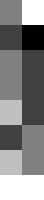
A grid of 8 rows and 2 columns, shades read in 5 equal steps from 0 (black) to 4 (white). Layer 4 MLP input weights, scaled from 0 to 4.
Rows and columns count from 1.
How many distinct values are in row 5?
2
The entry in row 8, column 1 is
4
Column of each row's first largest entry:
2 1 1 1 1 2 1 1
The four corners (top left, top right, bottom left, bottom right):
2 4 4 4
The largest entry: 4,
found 3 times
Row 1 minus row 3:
0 3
